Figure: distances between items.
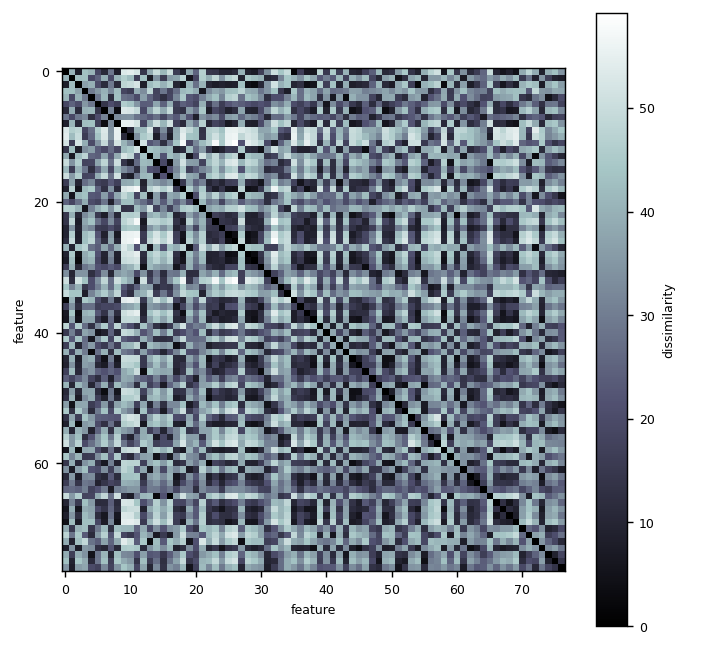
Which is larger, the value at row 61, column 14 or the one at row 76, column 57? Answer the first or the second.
the first
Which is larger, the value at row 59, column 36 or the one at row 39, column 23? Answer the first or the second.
the second
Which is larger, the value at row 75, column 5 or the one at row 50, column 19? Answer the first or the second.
the second
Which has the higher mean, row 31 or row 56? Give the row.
56
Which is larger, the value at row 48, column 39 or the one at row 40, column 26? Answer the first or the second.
the second
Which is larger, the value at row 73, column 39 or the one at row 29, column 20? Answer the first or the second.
the first
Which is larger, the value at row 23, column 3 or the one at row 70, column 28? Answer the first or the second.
the second
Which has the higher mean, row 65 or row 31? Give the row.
65
